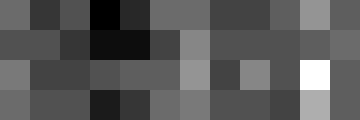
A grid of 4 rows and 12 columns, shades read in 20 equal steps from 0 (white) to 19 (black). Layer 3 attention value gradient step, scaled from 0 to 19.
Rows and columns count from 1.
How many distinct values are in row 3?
7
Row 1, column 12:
12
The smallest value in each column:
10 13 13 13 12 11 8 13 9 12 0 11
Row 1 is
11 15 13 19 16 11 11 14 14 12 8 12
